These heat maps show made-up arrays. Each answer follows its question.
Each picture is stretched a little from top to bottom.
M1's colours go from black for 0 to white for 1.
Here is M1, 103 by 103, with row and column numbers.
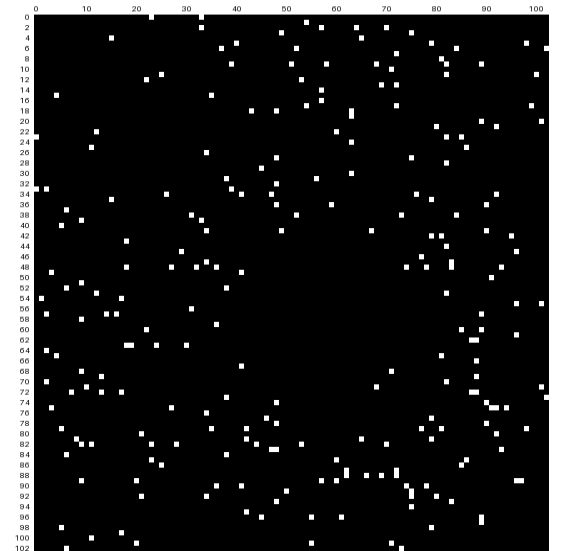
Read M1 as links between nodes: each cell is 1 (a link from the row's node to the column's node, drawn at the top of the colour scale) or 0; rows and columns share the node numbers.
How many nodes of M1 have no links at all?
0
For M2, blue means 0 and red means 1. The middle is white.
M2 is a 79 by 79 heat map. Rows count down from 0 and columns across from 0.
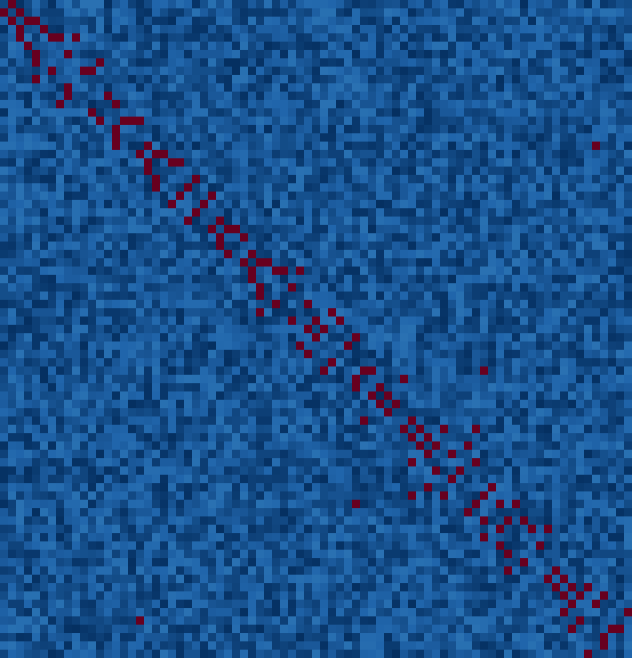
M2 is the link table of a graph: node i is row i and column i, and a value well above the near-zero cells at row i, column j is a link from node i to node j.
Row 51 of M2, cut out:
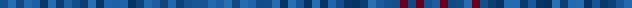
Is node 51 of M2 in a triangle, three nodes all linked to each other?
yes
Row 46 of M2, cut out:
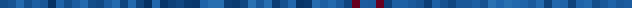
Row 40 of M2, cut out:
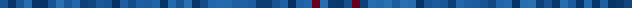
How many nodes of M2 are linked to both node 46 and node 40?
1
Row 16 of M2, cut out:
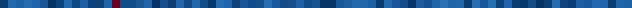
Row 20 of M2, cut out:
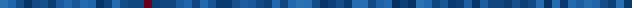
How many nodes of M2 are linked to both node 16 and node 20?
0
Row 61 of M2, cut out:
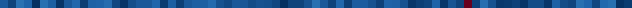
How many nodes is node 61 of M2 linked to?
1
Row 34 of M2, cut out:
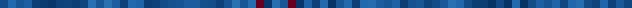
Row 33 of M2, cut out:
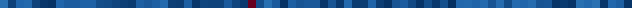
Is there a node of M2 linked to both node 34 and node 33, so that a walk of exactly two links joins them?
no
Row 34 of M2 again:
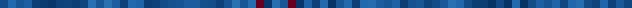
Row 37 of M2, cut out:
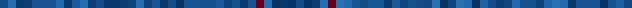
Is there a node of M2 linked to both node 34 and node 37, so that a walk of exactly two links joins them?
yes
